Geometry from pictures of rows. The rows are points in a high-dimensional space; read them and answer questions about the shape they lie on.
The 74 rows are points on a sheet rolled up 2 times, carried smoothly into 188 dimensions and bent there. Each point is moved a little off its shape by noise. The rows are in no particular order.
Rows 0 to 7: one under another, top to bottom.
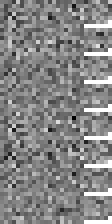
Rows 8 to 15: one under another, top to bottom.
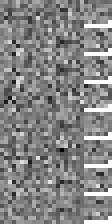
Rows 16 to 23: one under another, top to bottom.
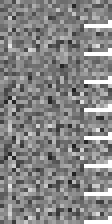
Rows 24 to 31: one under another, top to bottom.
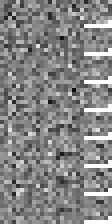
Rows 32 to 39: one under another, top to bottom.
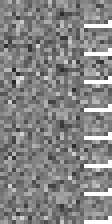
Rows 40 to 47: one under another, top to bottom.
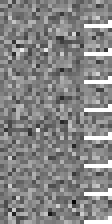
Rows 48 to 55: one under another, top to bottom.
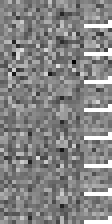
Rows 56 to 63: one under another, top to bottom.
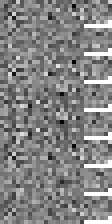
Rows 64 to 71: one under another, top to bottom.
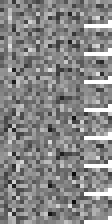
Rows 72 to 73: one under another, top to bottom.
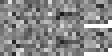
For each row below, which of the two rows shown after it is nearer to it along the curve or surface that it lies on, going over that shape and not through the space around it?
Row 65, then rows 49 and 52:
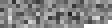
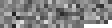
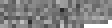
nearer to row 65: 49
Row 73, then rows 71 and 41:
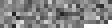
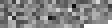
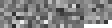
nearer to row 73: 41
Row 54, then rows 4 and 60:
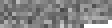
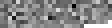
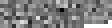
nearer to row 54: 60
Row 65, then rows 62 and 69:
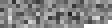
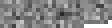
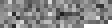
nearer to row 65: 69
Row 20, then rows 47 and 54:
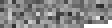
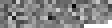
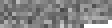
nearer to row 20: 47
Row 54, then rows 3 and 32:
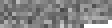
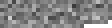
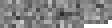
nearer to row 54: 32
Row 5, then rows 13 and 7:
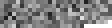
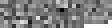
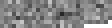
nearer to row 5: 13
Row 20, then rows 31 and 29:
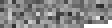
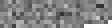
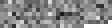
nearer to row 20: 29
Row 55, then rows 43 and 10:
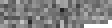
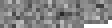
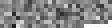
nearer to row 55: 43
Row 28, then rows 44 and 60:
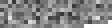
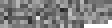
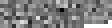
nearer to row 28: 60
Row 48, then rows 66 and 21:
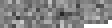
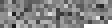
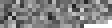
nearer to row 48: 66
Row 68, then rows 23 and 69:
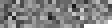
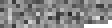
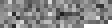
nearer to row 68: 23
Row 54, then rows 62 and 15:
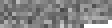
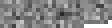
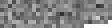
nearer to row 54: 62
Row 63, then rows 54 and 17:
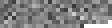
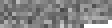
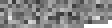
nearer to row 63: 54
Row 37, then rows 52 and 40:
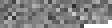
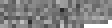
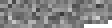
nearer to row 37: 40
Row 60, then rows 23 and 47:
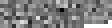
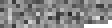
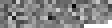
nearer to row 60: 23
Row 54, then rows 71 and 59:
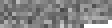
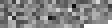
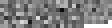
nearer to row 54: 59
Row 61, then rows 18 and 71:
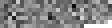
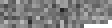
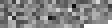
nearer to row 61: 71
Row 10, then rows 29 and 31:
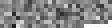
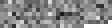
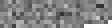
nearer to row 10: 29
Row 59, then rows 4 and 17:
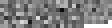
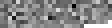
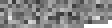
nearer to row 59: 17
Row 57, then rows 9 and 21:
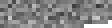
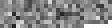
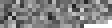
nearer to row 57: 9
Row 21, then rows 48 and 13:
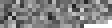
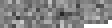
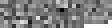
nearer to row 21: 13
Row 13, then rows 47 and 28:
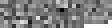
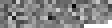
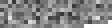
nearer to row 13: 28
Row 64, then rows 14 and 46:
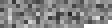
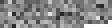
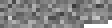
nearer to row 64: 14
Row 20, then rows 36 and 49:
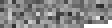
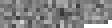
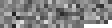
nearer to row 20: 49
